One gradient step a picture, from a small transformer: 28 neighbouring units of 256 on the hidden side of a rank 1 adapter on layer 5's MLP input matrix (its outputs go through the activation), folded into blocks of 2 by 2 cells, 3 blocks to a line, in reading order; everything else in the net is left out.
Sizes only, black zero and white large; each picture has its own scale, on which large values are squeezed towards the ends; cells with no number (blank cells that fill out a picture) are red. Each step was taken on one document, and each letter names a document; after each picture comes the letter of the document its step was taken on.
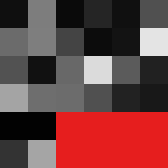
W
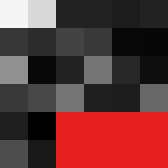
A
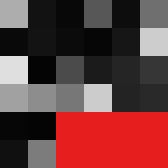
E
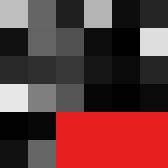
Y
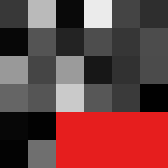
A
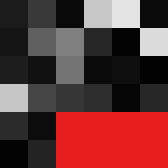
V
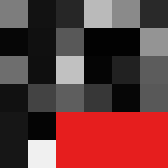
E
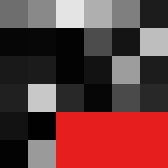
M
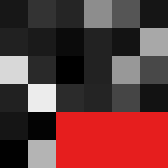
M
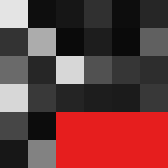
A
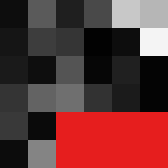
V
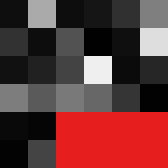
W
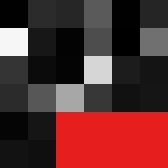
W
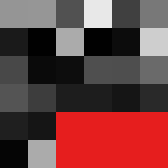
Y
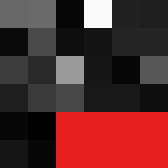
A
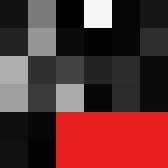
A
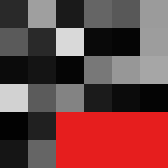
Y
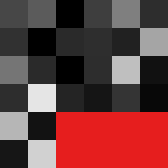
M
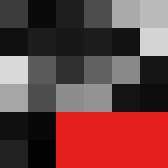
E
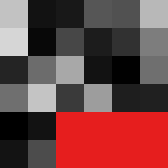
W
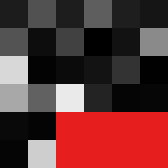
E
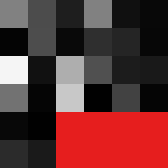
A
